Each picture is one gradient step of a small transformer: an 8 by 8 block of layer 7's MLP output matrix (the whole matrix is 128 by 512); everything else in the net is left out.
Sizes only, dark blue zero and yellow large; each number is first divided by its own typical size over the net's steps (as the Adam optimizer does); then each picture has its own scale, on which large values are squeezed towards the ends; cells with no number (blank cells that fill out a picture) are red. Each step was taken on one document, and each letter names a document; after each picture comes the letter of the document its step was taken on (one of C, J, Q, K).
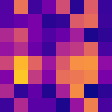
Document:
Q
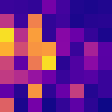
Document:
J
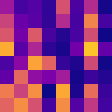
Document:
J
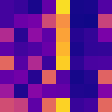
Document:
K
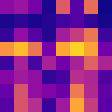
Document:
Q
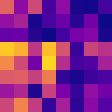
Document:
J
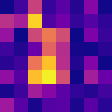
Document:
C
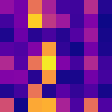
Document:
C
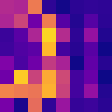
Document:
C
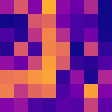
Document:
C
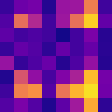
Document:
Q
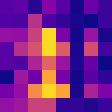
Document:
C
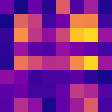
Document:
Q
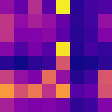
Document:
K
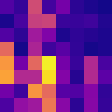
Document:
C
